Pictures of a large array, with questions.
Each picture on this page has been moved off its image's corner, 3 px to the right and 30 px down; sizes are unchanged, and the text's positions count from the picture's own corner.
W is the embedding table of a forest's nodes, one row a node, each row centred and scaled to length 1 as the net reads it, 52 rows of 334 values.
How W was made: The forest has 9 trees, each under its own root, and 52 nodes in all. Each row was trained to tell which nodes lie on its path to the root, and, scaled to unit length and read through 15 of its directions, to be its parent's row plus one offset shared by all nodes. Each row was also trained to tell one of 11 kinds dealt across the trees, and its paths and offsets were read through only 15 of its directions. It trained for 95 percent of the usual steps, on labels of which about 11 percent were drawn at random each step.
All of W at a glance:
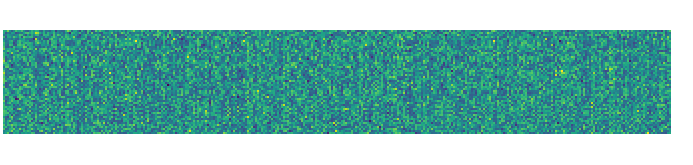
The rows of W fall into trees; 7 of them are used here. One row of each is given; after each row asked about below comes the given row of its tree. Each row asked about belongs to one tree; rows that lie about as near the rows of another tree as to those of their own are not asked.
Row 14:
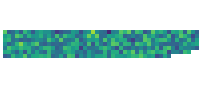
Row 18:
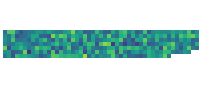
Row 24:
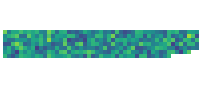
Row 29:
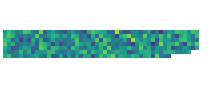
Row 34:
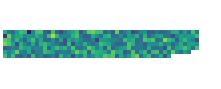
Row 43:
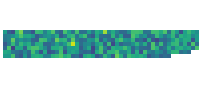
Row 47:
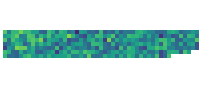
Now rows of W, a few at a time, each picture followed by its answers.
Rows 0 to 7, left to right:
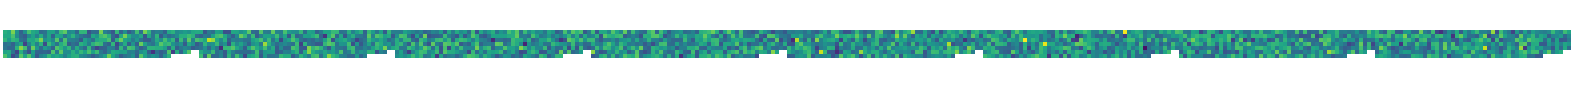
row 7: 14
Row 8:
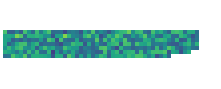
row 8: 14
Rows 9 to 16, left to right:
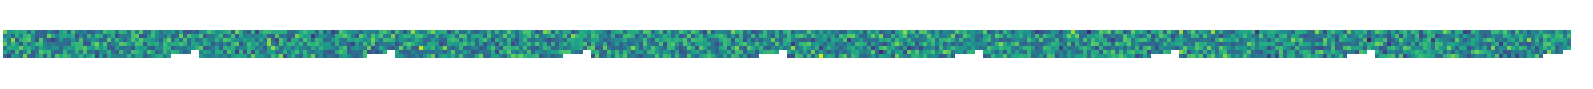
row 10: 18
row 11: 24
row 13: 14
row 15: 43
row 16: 18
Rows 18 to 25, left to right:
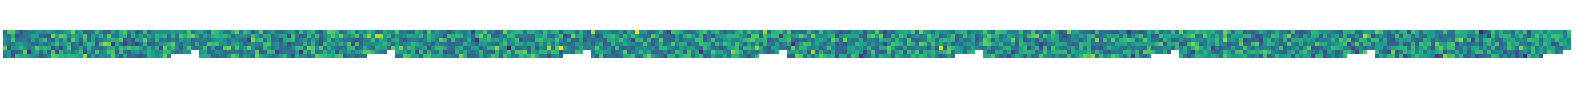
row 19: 24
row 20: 14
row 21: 14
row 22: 14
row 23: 47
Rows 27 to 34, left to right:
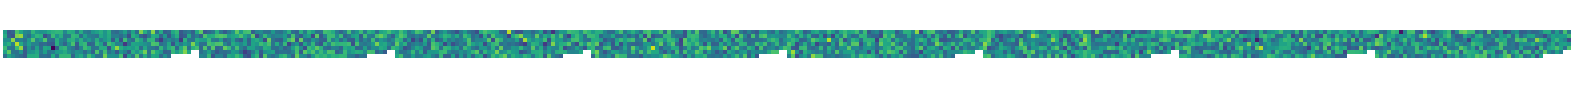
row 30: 18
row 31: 18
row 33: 14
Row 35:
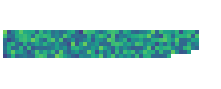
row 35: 14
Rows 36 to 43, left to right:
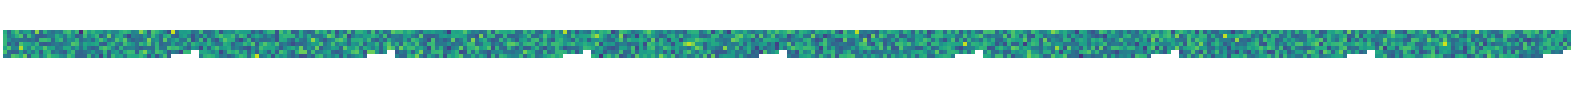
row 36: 43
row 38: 24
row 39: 18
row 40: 24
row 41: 18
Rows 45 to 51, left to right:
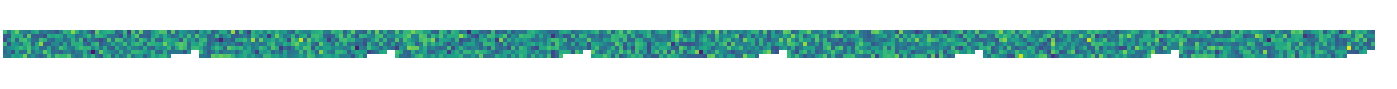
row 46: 18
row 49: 47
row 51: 18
